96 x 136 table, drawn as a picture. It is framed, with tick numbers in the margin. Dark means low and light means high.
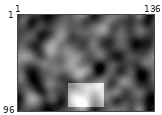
In the bottom middle lies a patch that is higher than the rest. The bottom middle is the ninth with the highest average. Values change most from cell to cell in the bottom middle.
